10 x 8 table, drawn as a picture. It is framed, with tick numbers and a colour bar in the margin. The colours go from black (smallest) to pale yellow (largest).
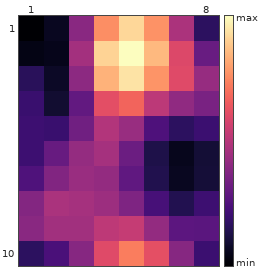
Average level on the scale: 40%. Roughest part: top right. Lone odd cells: none. Odd rows or columns: none. Ninth with the highest average: top middle.
